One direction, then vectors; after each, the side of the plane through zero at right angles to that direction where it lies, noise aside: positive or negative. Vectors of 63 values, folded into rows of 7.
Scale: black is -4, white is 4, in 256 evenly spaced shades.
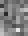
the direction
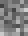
positive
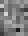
negative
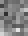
positive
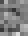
negative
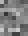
positive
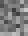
positive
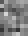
negative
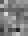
negative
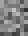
negative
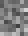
positive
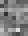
positive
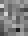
negative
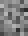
negative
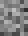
negative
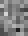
negative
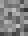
negative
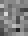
negative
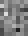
negative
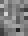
negative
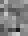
negative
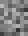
negative
